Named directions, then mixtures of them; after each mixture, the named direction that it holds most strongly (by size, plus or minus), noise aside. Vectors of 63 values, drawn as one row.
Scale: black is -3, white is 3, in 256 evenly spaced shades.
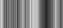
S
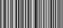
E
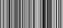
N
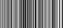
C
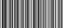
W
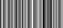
N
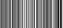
C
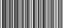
W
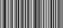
E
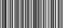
W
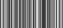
N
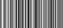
E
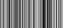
N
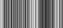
S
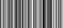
N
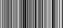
C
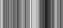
S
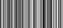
N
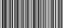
W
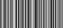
E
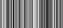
W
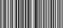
E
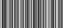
W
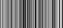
C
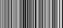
C
